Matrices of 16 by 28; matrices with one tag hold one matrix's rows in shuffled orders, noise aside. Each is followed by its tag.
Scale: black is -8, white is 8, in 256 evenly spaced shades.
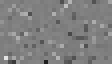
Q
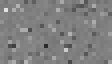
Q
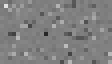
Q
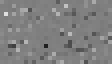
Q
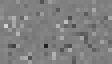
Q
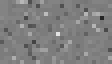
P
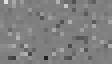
Q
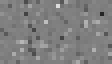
P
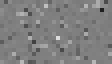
P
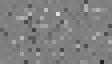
P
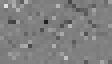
Q
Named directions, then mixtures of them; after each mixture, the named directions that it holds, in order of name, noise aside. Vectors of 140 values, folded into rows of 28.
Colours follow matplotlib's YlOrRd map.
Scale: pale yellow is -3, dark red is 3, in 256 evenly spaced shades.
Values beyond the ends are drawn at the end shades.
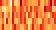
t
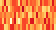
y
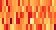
y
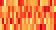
t, y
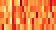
t, y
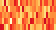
y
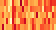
t, y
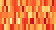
y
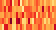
t, y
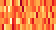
t, y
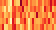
t, y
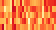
t, y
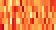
t, y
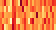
t, y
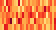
y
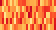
t, y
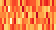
y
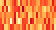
y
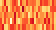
y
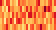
t, y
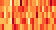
t, y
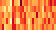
t, y
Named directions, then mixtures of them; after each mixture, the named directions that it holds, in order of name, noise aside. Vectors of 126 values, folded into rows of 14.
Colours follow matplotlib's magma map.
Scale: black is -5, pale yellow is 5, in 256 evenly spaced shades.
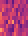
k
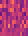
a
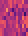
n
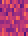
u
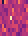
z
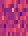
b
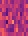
k, u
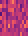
a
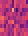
b, k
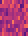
a, u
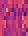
n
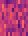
b, k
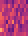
k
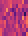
n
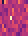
z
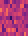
u, z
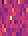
z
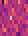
z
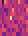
z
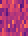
a, u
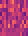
a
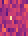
u, z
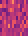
a
